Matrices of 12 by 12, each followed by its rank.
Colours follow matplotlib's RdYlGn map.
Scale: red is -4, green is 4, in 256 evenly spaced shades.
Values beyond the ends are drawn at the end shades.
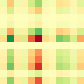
one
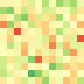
full rank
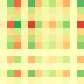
one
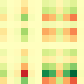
one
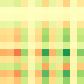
one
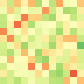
full rank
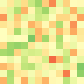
full rank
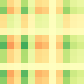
one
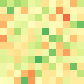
full rank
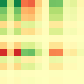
one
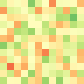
full rank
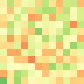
full rank
